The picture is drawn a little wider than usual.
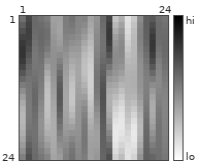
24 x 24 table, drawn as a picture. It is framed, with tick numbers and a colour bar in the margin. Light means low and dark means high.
Histogram: bell-shaped. Grain: streaks running down. Ninth with the highest average: top left.
